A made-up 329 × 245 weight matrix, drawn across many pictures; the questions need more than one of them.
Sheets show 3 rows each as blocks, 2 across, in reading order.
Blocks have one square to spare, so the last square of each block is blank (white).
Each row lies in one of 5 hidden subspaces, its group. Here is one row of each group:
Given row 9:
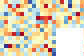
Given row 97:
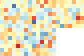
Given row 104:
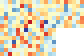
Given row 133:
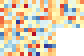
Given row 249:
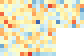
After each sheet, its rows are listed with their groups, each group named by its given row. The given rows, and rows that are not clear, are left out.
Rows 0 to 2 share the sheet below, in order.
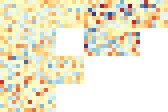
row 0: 97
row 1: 249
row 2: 104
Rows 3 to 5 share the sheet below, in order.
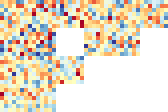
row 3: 249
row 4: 249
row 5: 133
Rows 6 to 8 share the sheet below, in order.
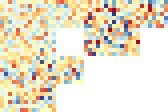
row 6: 104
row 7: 104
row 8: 97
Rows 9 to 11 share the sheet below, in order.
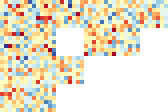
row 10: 9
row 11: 249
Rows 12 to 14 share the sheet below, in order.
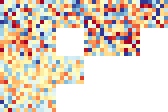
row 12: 9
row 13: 104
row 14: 249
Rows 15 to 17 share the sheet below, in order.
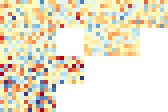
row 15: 133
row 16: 249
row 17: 104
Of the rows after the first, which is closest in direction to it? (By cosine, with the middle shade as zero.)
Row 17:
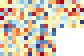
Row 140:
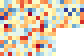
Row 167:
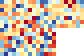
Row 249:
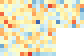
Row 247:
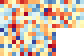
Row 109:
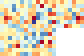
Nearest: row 109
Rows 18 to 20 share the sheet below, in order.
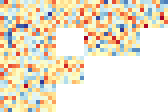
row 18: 133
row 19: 133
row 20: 104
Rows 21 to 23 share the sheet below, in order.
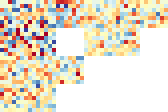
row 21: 104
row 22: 97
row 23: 133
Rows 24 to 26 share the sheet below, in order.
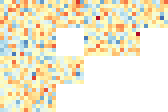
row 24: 9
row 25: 133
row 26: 97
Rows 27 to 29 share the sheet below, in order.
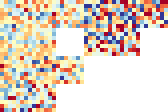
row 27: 249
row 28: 133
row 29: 249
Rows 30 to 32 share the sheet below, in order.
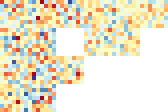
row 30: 9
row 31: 104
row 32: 97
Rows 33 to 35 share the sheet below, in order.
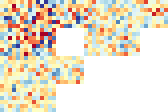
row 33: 97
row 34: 104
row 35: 249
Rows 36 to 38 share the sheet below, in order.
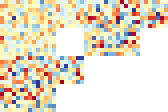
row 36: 133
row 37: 97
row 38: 133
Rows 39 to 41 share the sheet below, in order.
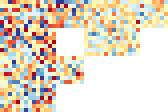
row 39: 104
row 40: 9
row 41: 97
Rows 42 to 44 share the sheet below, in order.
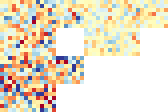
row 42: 97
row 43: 249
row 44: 104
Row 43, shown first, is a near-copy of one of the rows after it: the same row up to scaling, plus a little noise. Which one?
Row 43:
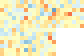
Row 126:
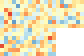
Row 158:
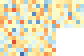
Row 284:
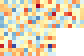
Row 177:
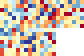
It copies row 177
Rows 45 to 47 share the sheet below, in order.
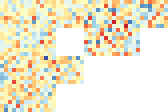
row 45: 97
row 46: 104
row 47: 9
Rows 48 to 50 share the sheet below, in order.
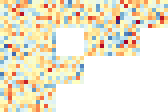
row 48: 9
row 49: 97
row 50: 133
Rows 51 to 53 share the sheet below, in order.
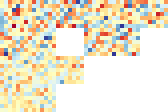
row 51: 9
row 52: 249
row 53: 104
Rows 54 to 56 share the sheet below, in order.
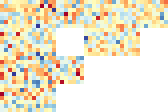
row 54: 249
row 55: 133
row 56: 133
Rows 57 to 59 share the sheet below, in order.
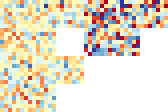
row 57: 249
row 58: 249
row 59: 104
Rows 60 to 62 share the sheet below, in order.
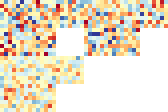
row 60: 249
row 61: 9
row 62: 9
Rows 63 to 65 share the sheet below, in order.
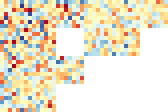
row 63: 104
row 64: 9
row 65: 249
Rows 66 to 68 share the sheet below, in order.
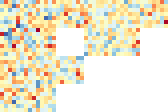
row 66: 133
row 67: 9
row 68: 133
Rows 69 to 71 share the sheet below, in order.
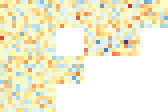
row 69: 133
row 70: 249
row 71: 104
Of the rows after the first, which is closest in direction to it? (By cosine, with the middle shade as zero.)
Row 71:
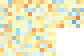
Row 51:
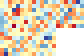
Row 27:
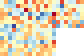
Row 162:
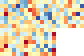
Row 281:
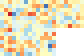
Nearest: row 51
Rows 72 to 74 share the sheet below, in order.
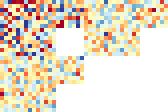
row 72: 104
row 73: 9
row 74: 133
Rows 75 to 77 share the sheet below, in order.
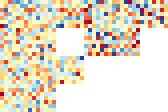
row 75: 104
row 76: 9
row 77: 133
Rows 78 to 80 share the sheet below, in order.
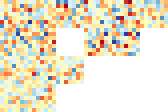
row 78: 104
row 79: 9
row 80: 97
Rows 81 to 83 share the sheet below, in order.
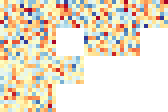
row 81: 104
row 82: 133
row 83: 9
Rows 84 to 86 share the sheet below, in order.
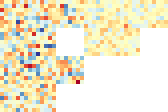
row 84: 133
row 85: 104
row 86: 104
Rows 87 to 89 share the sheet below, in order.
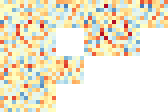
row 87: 104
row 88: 104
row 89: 104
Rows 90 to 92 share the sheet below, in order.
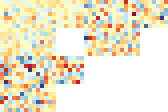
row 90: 97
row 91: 133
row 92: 104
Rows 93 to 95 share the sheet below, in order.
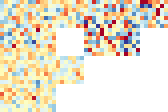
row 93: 133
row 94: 104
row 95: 133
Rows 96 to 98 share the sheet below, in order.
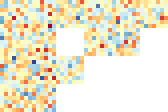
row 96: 133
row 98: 9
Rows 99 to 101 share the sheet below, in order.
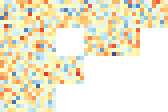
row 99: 104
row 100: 9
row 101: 133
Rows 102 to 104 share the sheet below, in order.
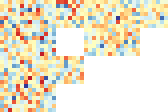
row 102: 104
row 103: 97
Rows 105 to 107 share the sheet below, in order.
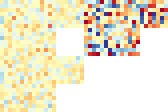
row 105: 133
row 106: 9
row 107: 249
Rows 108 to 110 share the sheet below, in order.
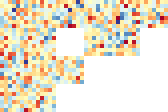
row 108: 9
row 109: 97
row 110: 104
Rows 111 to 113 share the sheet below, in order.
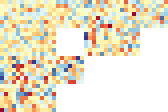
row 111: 104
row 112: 133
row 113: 9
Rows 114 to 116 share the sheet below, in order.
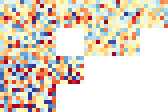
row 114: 97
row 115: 249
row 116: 249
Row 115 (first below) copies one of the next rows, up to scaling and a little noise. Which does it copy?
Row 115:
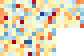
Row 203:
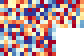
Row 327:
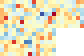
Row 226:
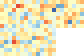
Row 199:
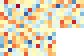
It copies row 327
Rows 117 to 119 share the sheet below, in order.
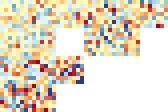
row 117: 97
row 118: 104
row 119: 249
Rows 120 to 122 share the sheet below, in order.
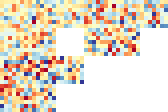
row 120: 97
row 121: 249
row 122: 249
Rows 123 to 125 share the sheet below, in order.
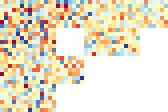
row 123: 104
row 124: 249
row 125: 104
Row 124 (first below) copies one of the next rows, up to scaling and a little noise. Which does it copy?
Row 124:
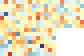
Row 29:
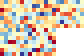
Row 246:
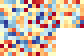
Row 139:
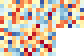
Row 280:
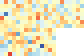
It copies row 280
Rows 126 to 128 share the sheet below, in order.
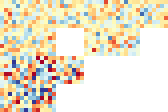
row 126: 249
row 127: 249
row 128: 97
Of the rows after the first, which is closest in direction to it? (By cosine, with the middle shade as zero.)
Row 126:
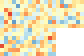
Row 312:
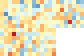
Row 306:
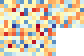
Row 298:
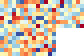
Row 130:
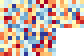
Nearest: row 130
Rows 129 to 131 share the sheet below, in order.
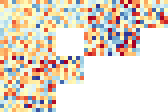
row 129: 9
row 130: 97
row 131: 249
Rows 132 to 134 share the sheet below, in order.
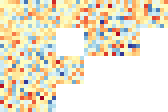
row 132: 249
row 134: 249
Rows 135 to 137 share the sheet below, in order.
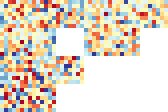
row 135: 9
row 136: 9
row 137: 9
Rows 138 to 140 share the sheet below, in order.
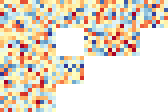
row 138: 97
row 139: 249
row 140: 104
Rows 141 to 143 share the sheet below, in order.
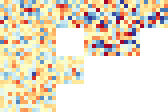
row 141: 104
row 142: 97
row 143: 97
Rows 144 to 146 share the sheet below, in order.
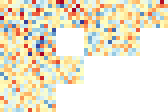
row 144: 104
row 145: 9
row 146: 9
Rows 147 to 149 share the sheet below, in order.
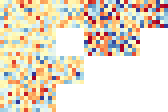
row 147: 104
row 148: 249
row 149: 97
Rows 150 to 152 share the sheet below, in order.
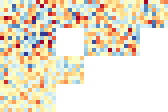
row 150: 97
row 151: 249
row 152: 104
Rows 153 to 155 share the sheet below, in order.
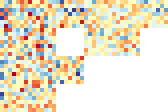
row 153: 104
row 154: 104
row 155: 133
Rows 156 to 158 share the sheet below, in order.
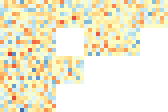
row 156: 249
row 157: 9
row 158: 249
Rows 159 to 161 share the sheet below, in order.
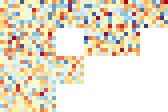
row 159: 9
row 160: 133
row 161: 104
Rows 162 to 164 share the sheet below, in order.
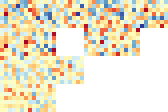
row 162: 9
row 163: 104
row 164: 9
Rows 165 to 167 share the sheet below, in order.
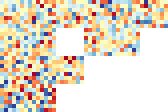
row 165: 97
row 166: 249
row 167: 9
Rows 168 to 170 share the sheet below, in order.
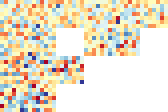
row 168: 249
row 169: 97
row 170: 249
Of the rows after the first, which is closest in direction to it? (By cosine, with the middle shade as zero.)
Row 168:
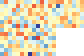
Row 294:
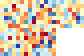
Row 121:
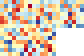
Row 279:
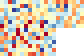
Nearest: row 279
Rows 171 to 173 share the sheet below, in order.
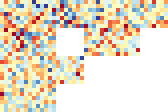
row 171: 249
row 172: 104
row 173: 133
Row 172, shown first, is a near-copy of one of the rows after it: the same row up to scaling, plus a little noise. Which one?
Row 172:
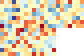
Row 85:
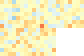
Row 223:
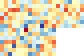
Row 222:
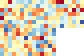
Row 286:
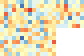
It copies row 85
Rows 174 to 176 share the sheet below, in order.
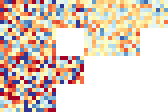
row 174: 104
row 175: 104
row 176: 249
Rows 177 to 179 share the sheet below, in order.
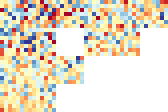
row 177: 249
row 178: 133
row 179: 9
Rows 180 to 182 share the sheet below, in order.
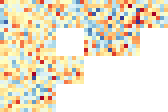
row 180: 9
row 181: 249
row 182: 97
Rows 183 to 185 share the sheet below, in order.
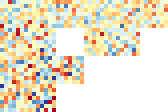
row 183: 104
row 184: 249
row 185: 9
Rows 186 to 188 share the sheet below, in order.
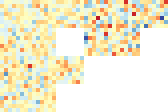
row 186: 249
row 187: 133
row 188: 104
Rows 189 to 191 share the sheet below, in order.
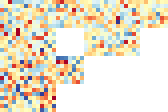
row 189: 104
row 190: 97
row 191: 104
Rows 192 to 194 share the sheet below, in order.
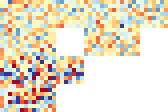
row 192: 104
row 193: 9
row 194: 97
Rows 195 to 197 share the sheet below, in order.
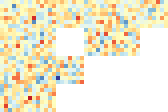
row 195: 97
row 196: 9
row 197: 9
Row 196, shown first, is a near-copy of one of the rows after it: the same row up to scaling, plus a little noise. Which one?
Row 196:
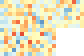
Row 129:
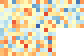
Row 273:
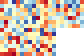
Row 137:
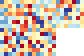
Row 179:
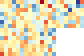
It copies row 137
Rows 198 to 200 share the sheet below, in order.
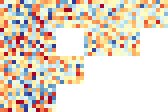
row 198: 9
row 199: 249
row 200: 97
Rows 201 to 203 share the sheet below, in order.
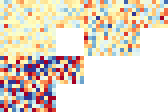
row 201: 104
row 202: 133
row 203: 249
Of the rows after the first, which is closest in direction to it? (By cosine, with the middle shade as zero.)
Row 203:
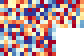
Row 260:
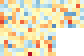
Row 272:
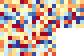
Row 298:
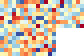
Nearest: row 260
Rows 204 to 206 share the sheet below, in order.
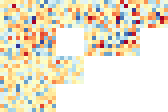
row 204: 97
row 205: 97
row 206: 104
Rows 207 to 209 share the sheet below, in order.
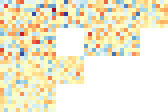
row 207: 249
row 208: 249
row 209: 133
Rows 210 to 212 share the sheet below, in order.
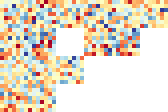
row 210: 97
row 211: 97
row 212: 9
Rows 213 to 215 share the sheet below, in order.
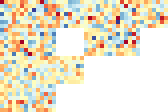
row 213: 9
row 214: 97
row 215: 97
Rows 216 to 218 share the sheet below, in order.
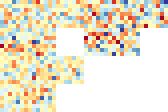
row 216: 249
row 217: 133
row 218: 97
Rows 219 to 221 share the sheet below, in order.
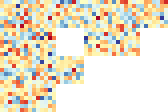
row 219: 249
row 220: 133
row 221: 97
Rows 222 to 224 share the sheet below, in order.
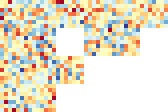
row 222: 104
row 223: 104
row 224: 9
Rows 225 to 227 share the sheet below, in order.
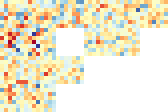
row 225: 133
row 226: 249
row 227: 133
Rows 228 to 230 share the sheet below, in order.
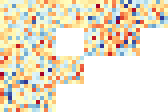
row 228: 97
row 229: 97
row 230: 133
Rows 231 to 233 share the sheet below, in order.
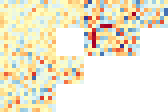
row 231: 9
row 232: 133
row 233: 97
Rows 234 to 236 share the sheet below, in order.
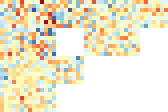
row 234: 9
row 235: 104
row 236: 9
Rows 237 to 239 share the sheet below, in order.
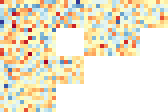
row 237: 9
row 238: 97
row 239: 249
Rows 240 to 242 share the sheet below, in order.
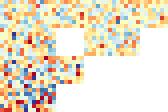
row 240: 249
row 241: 97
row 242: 97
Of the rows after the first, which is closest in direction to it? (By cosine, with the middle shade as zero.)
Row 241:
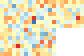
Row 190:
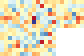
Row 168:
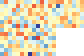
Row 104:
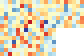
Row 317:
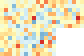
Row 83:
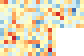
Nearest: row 317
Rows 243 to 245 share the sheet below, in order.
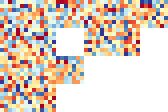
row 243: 104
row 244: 104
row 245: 104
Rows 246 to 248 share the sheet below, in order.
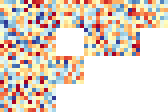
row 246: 249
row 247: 9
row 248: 104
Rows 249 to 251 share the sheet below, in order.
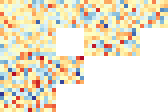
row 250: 97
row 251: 133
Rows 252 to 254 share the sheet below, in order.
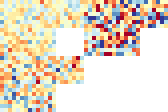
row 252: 9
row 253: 97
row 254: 9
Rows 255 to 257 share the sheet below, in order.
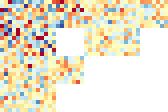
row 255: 104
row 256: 104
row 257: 104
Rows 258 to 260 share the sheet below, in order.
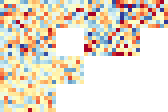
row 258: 97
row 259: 249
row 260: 249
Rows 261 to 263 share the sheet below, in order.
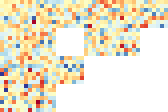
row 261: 97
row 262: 104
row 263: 104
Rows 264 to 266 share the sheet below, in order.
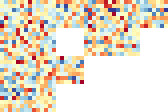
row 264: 104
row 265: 104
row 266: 249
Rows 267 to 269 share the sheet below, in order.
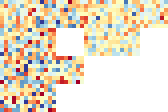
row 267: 9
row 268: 133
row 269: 249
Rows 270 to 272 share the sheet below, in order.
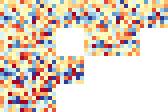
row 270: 97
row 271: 97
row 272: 97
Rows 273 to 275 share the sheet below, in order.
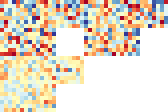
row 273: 9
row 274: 9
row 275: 9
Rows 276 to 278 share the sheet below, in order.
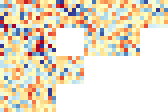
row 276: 104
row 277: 104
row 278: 249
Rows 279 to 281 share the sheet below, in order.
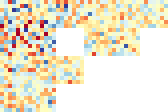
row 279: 104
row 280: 249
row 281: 249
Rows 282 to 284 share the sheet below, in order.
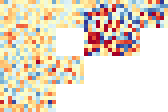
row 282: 133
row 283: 9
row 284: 249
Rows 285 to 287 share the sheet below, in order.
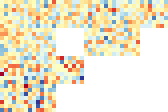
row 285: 249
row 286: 104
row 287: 104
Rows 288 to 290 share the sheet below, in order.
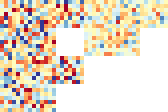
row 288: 104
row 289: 97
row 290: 249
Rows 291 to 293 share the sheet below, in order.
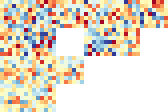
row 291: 97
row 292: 9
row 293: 97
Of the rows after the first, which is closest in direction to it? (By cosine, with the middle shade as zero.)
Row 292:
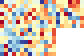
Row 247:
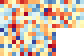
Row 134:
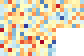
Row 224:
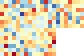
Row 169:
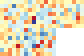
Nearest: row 224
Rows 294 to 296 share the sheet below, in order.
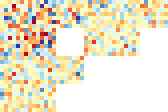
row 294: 97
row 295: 249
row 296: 133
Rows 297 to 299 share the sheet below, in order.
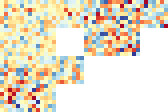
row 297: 104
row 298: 249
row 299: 133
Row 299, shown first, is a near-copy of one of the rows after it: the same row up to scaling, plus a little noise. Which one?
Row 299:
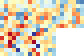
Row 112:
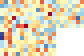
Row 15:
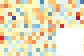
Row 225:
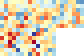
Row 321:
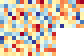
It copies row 225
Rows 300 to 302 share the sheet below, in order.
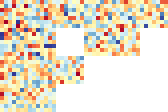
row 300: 133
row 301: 133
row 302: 133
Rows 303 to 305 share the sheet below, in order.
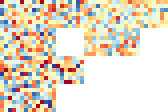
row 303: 9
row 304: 97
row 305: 249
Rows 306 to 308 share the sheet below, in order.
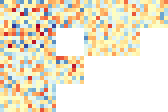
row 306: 9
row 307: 133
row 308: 104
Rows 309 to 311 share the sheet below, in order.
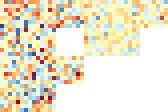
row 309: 104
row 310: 133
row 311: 97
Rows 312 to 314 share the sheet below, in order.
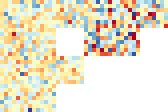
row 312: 249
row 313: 249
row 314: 249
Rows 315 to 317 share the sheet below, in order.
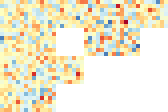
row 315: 133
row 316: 9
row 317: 97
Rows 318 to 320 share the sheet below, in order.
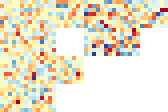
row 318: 104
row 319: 97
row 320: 97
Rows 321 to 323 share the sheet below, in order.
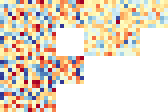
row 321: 133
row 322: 97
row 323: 133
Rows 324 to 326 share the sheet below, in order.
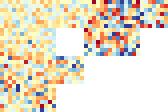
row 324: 9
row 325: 249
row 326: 104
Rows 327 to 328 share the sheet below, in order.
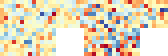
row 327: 249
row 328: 97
